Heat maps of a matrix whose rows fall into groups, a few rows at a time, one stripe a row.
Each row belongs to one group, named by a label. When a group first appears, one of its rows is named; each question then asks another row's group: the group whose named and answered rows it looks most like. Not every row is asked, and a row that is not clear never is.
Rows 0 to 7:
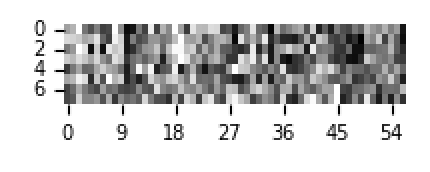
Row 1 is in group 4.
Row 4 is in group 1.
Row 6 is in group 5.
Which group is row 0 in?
4
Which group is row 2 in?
4
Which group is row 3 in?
4
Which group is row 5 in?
4
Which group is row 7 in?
1
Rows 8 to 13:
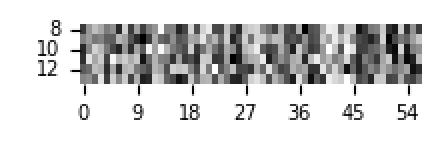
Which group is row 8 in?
1
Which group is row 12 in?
4
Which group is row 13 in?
1
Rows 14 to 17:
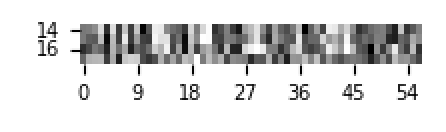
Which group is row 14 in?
1
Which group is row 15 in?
1
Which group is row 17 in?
4
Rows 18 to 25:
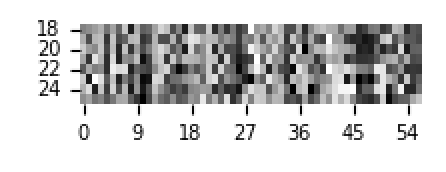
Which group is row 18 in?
1
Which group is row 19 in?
4
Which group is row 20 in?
1
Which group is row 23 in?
4
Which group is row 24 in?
1
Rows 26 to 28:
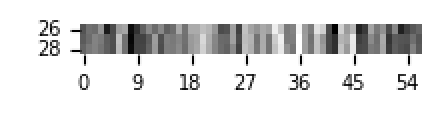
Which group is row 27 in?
5
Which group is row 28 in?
5
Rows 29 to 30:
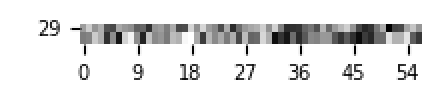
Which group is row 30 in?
4
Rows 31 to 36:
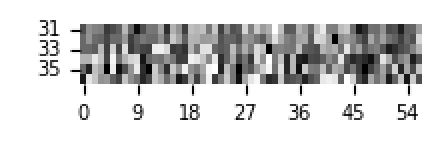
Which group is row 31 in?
5
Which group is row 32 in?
5
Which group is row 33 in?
1
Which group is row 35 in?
4
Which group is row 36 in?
1
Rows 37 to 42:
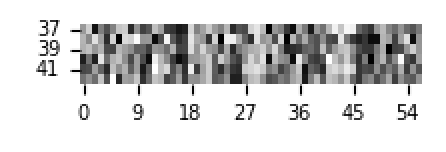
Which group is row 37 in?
1
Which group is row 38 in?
4
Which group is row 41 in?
1
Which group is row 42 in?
1
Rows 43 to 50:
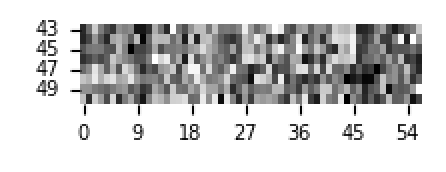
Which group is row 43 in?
5
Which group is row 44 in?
1
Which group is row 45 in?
5
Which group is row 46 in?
1
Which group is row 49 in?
5
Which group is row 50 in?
4
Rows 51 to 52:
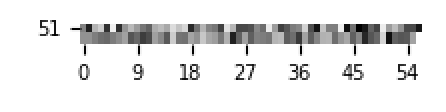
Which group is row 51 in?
4
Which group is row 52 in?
5
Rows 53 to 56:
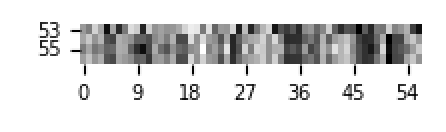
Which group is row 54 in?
5
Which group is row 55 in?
5
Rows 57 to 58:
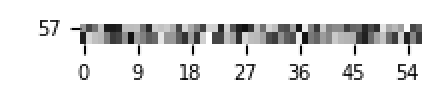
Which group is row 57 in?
4
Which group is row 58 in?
1
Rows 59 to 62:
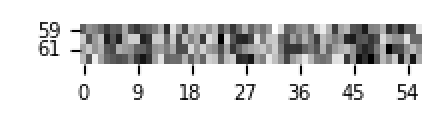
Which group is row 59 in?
5
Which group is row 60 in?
4
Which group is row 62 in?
4
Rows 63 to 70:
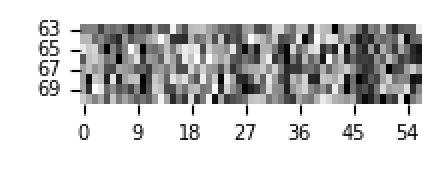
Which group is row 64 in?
1
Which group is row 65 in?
4
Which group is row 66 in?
4
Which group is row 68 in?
4
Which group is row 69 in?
4
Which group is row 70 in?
1
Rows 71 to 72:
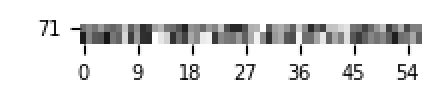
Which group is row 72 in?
1
